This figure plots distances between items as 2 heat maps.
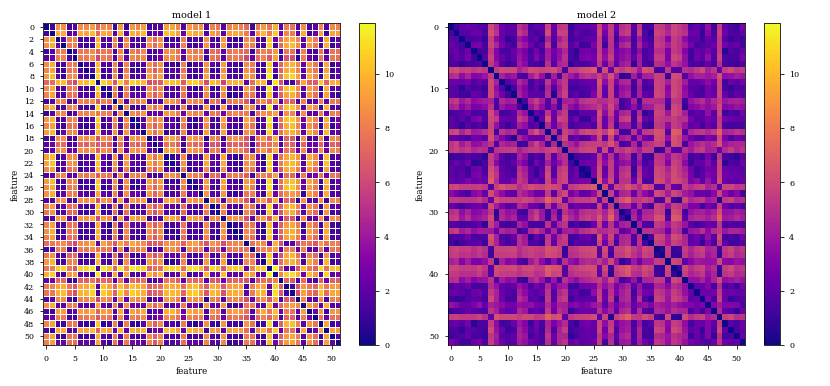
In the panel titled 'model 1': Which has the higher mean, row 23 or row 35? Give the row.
35
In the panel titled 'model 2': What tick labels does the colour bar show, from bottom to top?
0, 2, 4, 6, 8, 10
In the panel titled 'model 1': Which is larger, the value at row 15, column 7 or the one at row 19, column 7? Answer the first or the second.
the second
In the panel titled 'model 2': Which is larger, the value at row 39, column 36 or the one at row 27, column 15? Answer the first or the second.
the second
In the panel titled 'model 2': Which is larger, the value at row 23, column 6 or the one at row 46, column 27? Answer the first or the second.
the second
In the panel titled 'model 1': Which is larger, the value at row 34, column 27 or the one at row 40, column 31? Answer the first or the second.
the second
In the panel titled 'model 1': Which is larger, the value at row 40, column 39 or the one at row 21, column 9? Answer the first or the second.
the first
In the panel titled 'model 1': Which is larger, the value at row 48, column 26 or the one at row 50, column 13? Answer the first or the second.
the second
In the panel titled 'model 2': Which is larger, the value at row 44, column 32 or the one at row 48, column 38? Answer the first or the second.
the second
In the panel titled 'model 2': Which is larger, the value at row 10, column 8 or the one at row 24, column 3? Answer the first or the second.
the first
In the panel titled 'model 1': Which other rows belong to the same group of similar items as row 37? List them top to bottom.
2, 3, 6, 7, 8, 10, 11, 13, 15, 16, 17, 21, 22, 23, 25, 26, 27, 29, 30, 32, 33, 34, 38, 40, 45, 48, 50, 51
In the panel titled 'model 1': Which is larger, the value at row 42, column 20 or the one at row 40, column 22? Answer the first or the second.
the first
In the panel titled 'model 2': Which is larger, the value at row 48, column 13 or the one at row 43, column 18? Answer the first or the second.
the first
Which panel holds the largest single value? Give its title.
model 1
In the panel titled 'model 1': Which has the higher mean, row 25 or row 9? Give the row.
9
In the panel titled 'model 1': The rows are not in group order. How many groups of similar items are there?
3
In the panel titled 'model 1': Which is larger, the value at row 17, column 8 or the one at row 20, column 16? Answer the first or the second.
the second
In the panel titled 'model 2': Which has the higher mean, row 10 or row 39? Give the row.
39
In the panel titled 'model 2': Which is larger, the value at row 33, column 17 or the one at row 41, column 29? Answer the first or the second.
the second
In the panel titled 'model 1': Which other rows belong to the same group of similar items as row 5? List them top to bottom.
0, 1, 4, 12, 14, 18, 19, 20, 24, 28, 31, 36, 41, 44, 46, 47, 49
